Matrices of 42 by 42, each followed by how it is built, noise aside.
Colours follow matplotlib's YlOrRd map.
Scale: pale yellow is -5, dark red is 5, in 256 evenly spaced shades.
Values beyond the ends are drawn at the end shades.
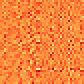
low rank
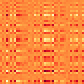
low rank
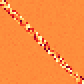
banded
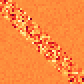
banded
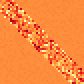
banded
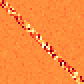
banded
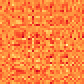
low rank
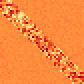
banded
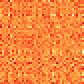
low rank
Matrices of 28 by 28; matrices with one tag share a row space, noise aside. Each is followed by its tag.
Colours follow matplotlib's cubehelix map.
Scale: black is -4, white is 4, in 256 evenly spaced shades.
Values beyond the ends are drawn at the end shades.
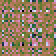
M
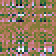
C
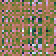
M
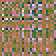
M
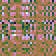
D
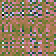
M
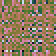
M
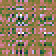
C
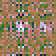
C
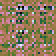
C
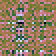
C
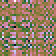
D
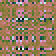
C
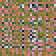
M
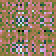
C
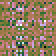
C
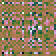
M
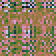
D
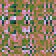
D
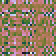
D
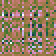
M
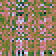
C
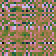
D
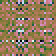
C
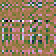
M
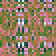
C
